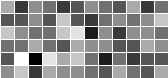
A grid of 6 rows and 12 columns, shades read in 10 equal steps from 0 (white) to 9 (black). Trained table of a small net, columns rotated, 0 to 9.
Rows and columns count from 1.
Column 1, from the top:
3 6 2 5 6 4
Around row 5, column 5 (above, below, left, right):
6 4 1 2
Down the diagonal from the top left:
3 6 5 5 3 4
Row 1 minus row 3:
1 3 -1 0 5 5 -4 1 -1 -1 3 0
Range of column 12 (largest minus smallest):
4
